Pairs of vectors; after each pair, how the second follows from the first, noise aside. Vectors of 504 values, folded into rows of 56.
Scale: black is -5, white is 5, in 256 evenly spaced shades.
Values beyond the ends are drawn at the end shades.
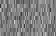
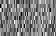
scaled up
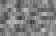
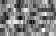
scaled up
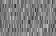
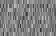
reversed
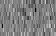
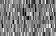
scaled up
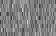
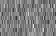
reversed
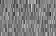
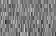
reversed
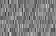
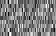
scaled up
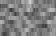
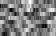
scaled up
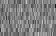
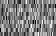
scaled up
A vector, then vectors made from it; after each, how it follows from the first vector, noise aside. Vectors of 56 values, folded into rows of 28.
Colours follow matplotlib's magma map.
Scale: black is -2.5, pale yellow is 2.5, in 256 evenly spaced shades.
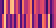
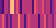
partly zeroed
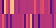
partly zeroed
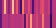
partly zeroed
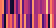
negated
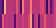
partly zeroed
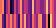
negated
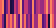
negated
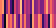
negated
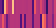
partly zeroed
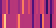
partly zeroed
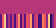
partly zeroed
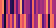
negated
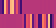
partly zeroed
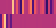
partly zeroed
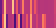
partly zeroed
